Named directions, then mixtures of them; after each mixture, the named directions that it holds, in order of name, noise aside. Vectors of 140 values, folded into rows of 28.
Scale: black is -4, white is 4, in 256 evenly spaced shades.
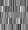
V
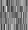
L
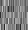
L, V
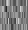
L, V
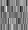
L, V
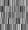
V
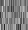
L, V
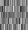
V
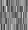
L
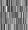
L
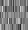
V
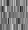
L, V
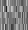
L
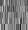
L, V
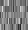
V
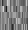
L, V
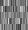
V
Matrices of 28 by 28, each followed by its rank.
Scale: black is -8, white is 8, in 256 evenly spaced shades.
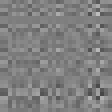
two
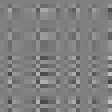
one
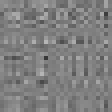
three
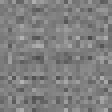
three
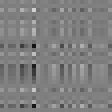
one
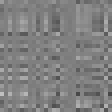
two
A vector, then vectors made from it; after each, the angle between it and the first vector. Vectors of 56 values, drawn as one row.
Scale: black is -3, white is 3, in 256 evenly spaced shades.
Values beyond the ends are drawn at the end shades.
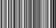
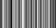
partly aligned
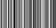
nearly parallel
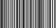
orthogonal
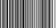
nearly opposite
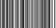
nearly opposite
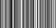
orthogonal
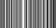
partly aligned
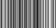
partly aligned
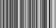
partly opposed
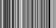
partly opposed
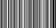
nearly parallel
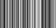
partly opposed
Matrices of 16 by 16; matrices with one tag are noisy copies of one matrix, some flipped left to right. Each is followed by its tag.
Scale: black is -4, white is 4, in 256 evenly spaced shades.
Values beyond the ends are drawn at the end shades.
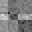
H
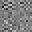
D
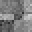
H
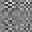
D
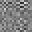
D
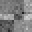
H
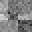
H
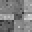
H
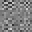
D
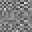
D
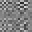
D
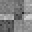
H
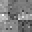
H
